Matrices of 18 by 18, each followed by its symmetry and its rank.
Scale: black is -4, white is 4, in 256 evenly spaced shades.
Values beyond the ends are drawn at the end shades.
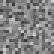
neither, full rank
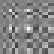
symmetric, rank two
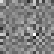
symmetric, rank two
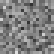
neither, full rank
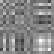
symmetric, rank two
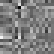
neither, rank three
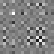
symmetric, rank two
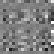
neither, rank three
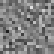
antisymmetric, full rank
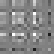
symmetric, rank two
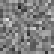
antisymmetric, full rank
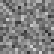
antisymmetric, full rank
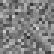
antisymmetric, full rank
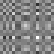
symmetric, rank two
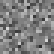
antisymmetric, full rank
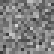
neither, full rank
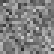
neither, full rank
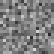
antisymmetric, full rank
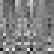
neither, rank three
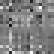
neither, rank three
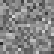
neither, full rank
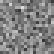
neither, full rank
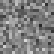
antisymmetric, full rank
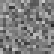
neither, full rank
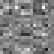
neither, rank three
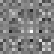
symmetric, rank two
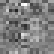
neither, rank three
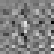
neither, rank three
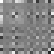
symmetric, rank two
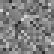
antisymmetric, full rank
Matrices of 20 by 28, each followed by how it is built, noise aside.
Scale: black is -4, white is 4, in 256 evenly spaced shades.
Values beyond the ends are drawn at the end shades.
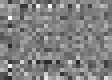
low rank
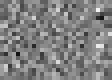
low rank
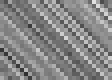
Toeplitz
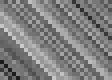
Toeplitz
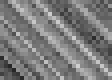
Toeplitz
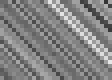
Toeplitz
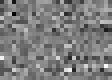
low rank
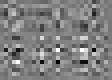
low rank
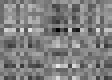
low rank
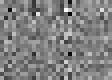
low rank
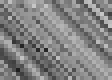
Toeplitz
